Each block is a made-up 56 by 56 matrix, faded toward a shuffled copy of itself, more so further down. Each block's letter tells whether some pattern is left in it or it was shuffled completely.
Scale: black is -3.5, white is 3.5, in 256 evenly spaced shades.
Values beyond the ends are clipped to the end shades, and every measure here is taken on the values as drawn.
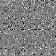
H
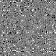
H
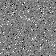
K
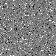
K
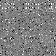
H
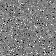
K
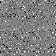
H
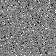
K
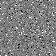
K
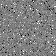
K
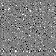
H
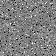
K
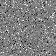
K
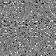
H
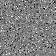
K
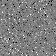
K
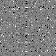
H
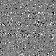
H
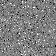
K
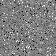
K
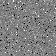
K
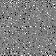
H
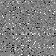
H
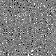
H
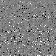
H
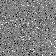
K
